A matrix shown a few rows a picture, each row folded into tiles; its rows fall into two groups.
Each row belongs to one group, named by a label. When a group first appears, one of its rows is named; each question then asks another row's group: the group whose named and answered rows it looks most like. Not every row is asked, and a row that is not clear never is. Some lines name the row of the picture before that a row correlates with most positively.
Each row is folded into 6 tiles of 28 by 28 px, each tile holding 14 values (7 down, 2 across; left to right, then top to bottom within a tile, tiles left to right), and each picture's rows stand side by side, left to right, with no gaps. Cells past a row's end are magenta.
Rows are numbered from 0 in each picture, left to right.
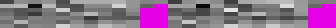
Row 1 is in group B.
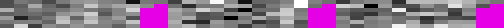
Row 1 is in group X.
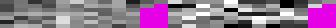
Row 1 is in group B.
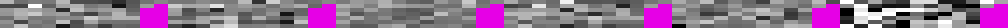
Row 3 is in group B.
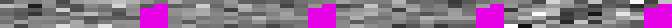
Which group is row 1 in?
B
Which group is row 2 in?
B
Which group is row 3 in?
X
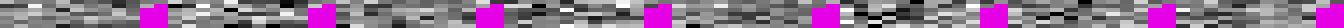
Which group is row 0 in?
B
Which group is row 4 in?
X
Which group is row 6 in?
X
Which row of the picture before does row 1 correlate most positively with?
2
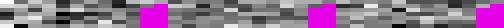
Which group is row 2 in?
B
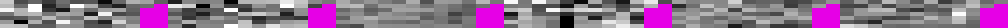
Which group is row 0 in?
B
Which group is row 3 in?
X
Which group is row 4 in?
B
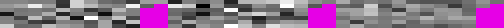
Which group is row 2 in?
B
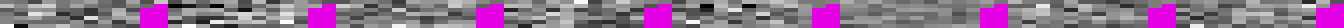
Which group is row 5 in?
X
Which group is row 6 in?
B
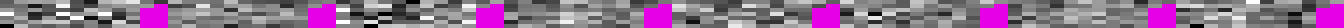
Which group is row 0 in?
X
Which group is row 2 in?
X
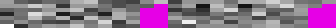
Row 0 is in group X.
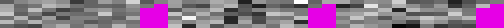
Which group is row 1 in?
X
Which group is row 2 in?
B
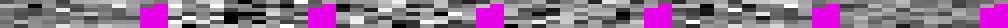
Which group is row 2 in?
B
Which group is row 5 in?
B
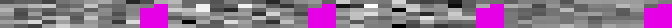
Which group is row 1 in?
B
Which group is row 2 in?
B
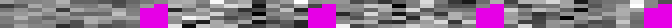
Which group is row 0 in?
B
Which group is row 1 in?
X
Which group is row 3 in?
X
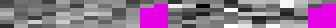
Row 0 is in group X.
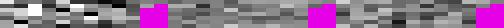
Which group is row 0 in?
B
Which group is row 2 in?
X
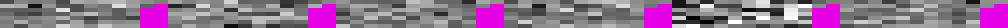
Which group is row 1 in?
B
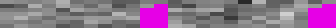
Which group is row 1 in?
X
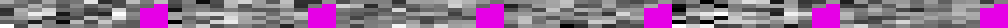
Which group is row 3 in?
B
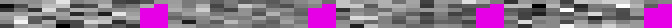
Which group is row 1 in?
B
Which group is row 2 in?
X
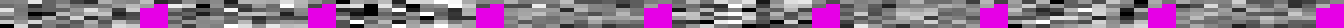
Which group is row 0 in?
X
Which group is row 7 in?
B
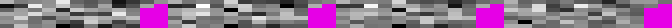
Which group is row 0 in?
B
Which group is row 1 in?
B
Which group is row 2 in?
B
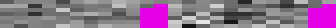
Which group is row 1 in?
X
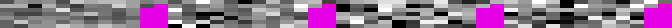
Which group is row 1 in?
X
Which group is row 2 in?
B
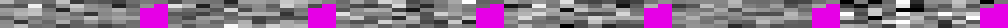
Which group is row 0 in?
B
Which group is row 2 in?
X
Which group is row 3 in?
B
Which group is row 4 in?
B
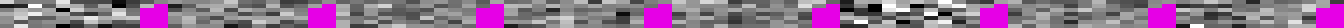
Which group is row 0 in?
B
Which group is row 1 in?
B
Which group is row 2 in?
X
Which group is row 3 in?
X
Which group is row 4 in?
X
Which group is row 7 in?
X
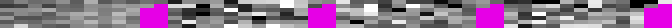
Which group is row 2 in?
B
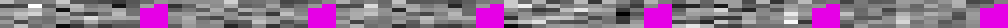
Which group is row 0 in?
B
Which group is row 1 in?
B
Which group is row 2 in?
B
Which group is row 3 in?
X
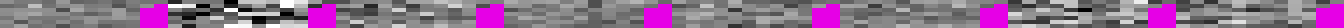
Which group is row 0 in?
B
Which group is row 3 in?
X
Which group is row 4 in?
B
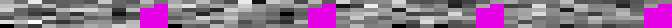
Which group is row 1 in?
X
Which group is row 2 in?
B
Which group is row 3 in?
B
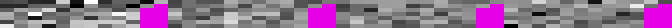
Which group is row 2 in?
B
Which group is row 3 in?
X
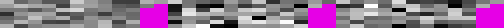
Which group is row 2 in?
B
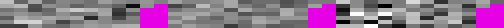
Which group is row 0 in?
X
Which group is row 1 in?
B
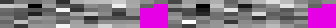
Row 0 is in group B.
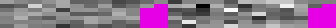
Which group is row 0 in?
B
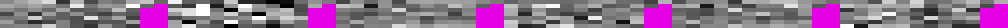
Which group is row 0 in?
X
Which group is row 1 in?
B
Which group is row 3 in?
X
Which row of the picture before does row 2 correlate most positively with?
1
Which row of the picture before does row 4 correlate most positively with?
1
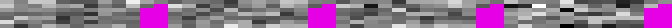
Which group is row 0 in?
X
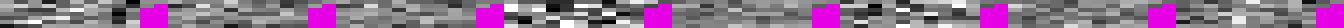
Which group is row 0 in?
X
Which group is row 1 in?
B
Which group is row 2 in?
B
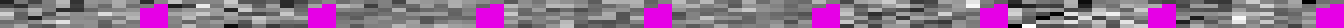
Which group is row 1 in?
B
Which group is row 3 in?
X
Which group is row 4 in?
X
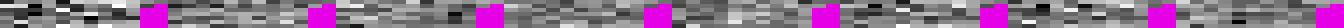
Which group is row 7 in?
X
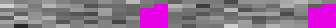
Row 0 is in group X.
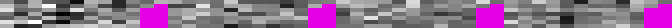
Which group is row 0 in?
X
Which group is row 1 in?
B
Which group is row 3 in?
X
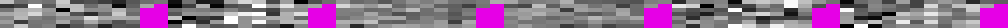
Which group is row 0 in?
B
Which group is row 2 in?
X
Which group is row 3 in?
B
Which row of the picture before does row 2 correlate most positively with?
0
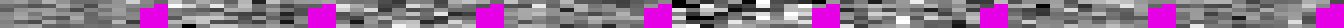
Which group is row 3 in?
B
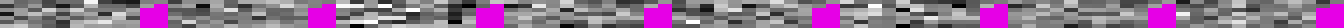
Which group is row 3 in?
B
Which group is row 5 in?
B
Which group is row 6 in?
B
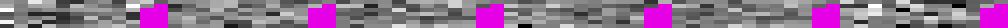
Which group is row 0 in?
X
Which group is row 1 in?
B
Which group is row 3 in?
X
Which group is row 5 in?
B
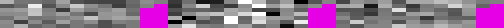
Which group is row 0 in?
B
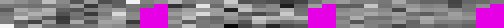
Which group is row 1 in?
B
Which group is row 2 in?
B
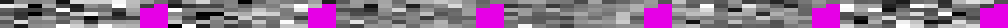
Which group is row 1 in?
X
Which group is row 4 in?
B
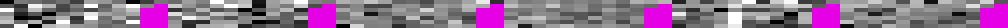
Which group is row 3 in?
X
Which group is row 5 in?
X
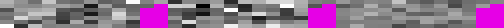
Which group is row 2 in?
B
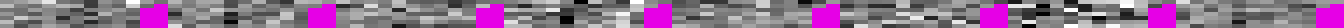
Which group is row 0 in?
X
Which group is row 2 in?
B
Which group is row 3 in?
X
